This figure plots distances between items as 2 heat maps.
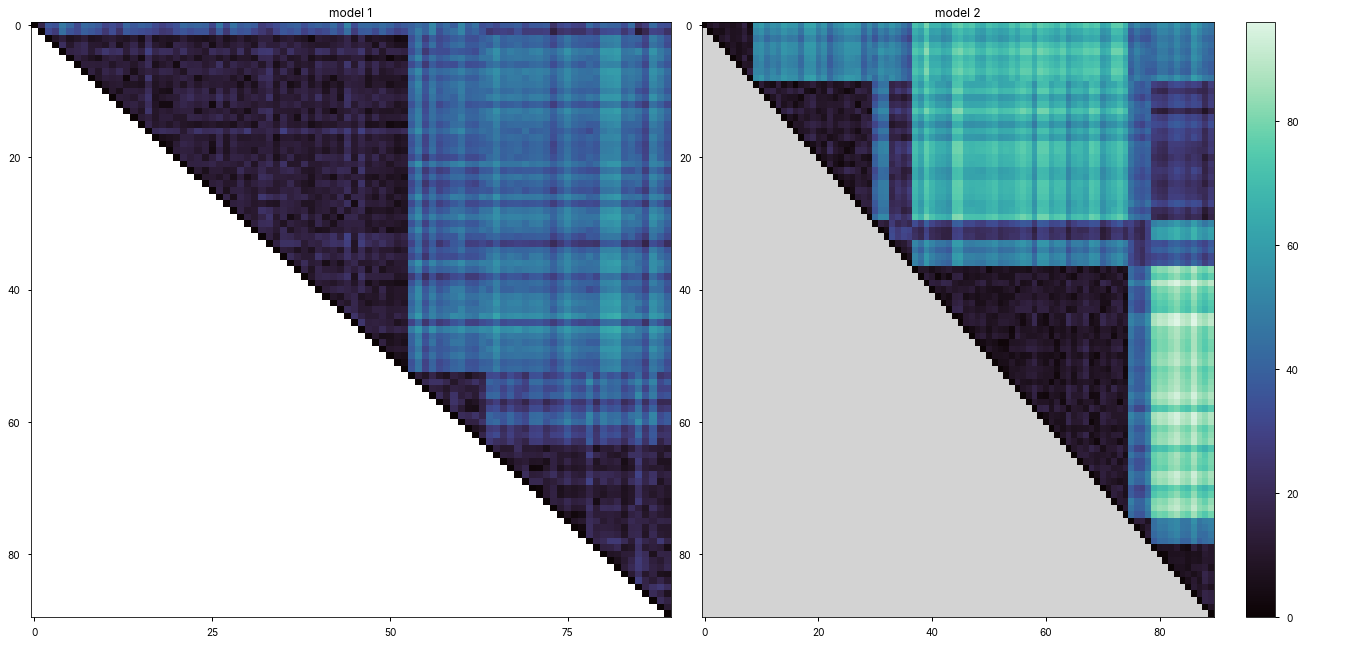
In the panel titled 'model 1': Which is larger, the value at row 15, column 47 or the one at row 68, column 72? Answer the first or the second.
the second
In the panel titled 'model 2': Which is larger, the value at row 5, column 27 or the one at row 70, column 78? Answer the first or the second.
the first
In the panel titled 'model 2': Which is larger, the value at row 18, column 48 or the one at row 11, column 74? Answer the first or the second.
the first
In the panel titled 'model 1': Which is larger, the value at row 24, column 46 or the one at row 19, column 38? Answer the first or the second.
the first
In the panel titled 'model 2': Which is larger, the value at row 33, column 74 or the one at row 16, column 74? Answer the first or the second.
the second
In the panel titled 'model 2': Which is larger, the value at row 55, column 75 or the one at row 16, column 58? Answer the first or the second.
the second
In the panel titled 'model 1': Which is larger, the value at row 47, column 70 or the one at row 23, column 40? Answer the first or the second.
the first
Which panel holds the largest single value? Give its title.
model 2
